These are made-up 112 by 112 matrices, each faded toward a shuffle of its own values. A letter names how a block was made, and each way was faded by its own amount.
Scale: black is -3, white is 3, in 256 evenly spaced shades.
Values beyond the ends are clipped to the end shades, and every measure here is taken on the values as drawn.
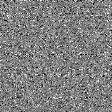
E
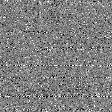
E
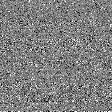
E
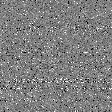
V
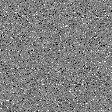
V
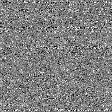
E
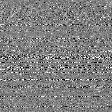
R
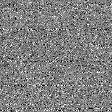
E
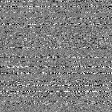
R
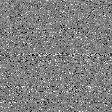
V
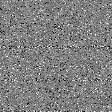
V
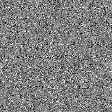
E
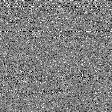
E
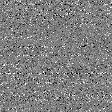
V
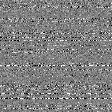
R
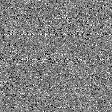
E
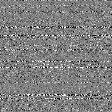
R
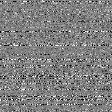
R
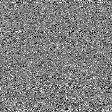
E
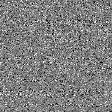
E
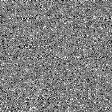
E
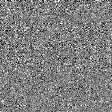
E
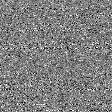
E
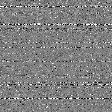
R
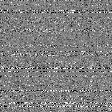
R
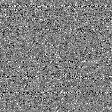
E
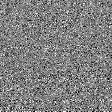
E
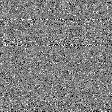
E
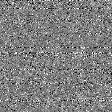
E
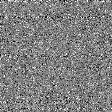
E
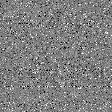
V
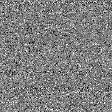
E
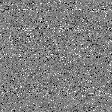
V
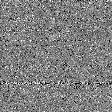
E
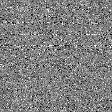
E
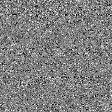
E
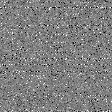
V
